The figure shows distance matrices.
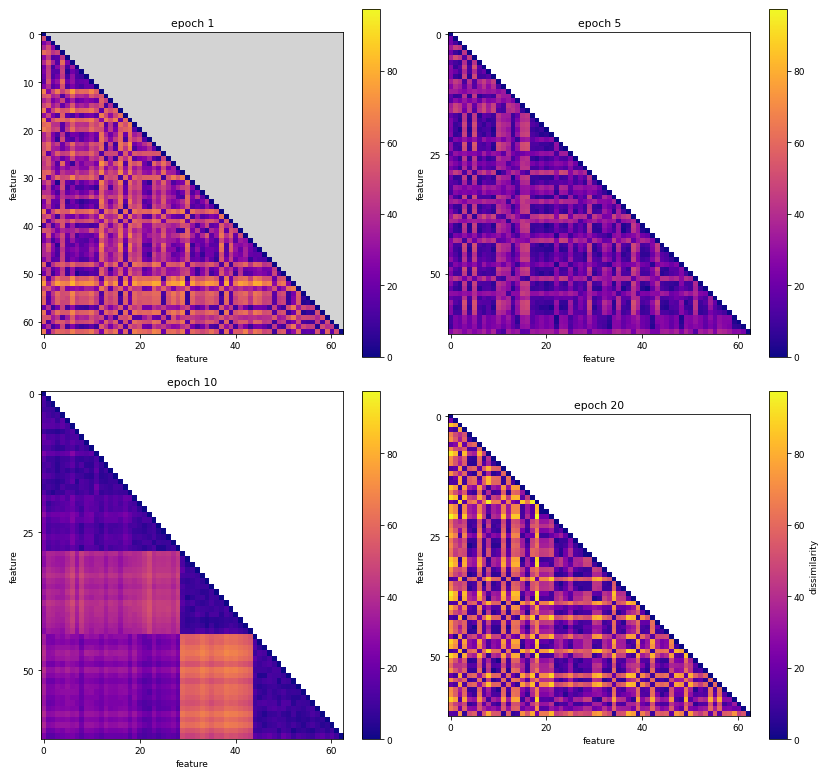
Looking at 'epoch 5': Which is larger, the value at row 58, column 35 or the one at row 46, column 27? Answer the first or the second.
the first
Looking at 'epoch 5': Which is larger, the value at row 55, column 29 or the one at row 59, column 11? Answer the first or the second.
the first
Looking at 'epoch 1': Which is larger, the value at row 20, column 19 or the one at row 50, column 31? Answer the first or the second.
the second
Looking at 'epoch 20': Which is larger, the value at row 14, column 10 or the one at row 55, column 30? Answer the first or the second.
the first
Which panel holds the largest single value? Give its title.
epoch 20
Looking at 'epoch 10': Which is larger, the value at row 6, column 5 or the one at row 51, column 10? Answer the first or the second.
the second
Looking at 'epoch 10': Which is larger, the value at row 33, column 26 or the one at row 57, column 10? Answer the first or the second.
the first
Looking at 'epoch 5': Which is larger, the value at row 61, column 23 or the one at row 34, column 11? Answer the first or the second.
the second
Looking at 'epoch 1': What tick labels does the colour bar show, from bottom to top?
0, 20, 40, 60, 80
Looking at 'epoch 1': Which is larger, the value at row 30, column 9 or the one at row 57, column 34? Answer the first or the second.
the first
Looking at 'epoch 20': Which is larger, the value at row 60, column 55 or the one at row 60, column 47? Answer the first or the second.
the second
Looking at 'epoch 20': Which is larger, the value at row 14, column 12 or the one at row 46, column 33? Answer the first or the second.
the first
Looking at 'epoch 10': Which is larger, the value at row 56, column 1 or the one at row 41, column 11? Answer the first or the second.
the second
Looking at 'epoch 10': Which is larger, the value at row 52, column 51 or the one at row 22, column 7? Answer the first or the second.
the second
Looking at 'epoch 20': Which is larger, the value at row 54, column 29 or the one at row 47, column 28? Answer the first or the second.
the first
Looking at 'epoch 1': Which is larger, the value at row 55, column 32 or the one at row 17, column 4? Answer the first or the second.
the second
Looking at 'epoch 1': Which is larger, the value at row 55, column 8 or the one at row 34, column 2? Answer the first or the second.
the first
